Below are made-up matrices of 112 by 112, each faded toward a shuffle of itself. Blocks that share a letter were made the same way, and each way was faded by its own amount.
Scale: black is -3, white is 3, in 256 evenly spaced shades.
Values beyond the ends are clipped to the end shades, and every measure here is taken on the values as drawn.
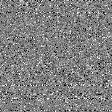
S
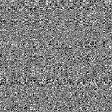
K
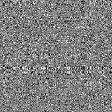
K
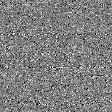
S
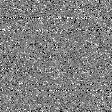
S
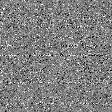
S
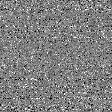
S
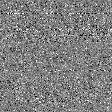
S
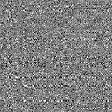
K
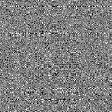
K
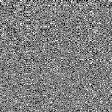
K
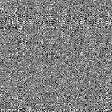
K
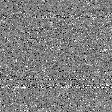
S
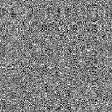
K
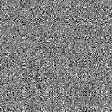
K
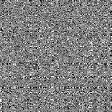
K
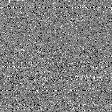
S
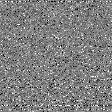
S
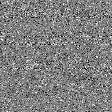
S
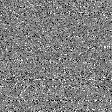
S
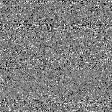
S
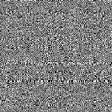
K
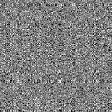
K
